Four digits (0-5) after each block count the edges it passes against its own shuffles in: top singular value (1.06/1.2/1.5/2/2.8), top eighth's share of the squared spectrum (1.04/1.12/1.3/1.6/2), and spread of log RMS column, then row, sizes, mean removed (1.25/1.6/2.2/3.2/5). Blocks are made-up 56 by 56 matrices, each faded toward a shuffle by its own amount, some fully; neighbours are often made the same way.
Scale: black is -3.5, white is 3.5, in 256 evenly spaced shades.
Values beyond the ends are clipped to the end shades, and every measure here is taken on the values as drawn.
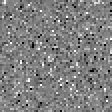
1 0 0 0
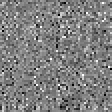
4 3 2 2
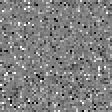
0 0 0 0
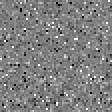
2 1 0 0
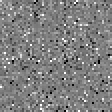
3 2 1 0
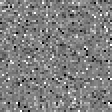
3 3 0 1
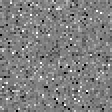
0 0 0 0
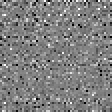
4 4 2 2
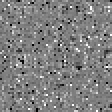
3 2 0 0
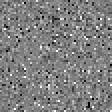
3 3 1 1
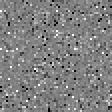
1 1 0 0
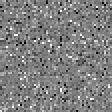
3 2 0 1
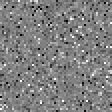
0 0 0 0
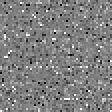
3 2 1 1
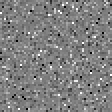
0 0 0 0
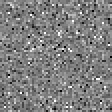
2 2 0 0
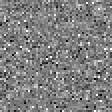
3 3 2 1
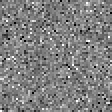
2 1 0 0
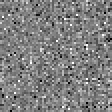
3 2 1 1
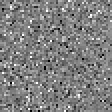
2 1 0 0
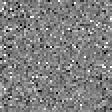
3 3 1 1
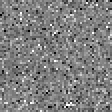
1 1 0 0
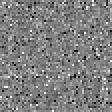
1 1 0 1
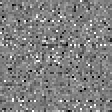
2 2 0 2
